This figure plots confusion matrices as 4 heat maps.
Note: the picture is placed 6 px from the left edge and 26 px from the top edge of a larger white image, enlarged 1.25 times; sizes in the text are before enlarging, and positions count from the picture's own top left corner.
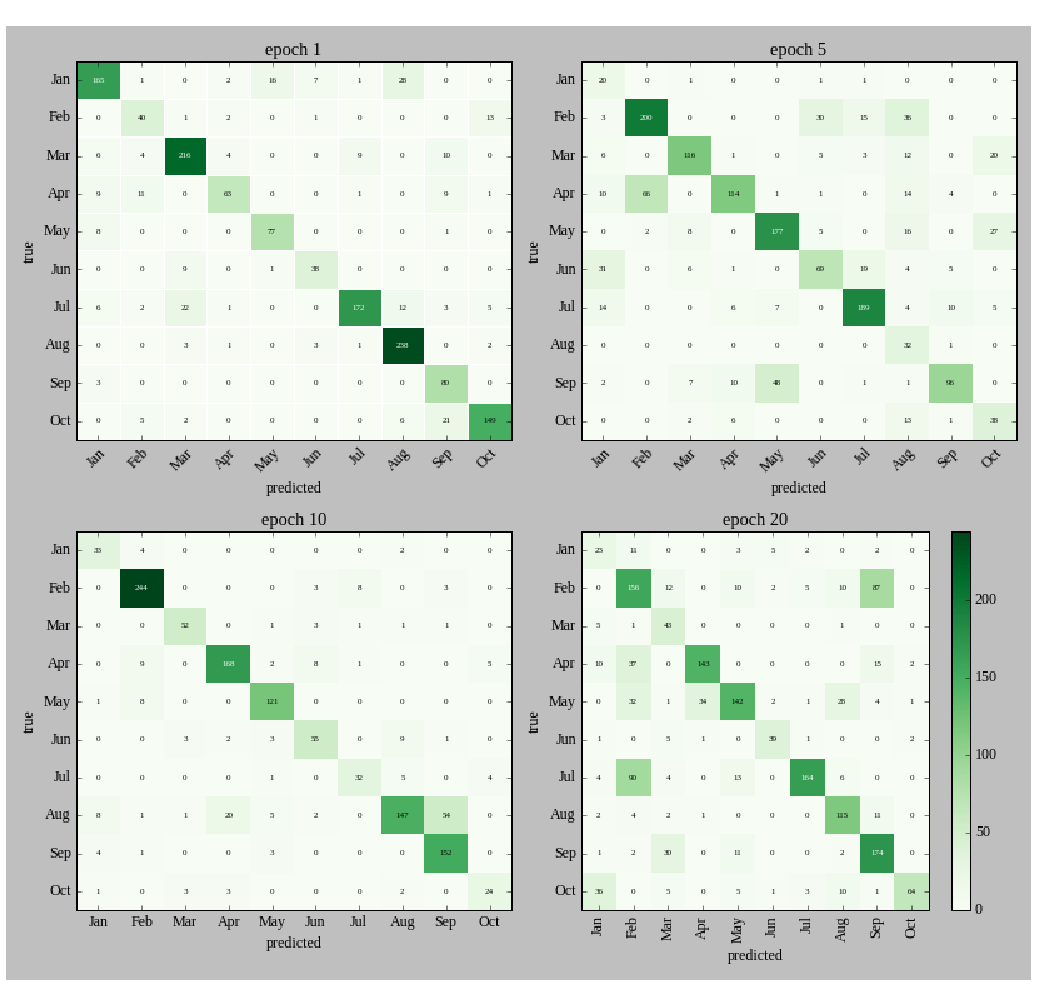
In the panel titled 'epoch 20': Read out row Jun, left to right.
1 0 5 1 0 39 1 0 0 2
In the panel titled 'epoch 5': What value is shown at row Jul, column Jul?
189
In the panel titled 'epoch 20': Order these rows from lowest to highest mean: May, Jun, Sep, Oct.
Jun, Oct, Sep, May
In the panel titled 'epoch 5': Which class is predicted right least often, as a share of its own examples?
Jun
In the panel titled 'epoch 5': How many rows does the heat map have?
10
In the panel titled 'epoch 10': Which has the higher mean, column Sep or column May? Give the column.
Sep
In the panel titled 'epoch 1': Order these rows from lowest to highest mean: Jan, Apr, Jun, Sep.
Jun, Sep, Apr, Jan
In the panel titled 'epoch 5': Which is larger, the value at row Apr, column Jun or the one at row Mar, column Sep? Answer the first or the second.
the first
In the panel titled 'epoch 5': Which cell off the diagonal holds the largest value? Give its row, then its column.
Apr, Feb
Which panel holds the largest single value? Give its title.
epoch 10
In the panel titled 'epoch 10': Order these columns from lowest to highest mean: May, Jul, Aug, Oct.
Oct, Jul, May, Aug
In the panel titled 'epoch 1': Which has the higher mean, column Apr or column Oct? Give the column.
Oct
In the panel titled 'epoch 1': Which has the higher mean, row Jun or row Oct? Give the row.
Oct
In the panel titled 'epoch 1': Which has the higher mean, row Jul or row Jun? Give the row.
Jul
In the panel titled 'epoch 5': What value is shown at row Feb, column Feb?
200
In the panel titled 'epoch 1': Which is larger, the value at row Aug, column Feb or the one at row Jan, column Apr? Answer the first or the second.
the second
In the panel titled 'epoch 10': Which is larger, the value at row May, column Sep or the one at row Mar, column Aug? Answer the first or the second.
the second
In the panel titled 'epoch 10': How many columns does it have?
10
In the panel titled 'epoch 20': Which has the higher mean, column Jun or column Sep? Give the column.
Sep
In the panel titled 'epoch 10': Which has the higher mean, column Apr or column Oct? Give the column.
Apr
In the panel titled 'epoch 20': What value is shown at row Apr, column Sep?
15
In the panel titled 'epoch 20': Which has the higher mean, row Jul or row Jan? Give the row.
Jul
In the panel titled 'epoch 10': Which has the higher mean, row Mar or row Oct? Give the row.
Mar
